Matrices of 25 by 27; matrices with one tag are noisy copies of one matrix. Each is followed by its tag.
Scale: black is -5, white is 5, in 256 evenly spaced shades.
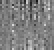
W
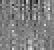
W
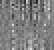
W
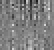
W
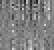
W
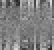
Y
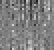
W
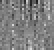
W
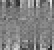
Y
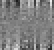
Y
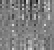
W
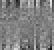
Y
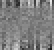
Y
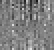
W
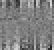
Y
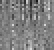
W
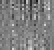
W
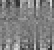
Y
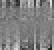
Y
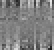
Y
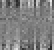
Y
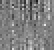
W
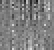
W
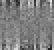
Y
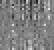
W
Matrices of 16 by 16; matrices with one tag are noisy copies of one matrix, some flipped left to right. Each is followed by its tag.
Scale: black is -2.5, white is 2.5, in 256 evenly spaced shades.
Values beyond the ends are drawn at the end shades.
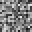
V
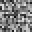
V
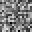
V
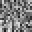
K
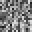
K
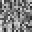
K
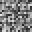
V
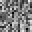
K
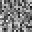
K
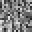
K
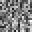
K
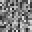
K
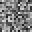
V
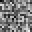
V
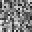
K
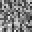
K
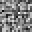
V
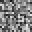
V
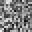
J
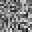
J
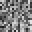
K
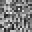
J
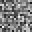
V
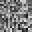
J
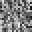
K
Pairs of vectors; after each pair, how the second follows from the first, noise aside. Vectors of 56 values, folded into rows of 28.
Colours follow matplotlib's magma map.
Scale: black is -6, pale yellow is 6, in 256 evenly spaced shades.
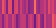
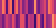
scaled up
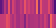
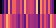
scaled up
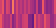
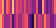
scaled up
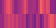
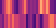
scaled up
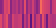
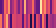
scaled up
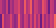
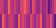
sign-scrambled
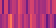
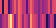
scaled up
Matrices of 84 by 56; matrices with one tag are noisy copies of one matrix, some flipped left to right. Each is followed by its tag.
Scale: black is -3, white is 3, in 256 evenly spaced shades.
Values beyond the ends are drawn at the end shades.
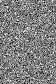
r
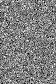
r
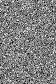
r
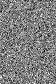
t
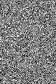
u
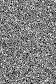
r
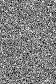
r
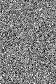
t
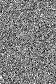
t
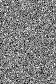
r
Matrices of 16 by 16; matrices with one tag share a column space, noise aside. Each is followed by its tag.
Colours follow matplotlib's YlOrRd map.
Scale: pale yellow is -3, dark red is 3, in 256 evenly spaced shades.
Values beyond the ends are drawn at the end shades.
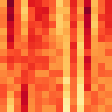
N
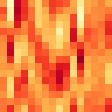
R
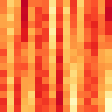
N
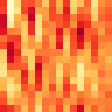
R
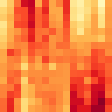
N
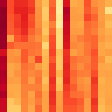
N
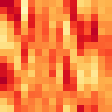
R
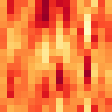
R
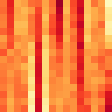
N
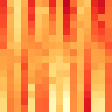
N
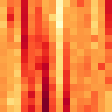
N
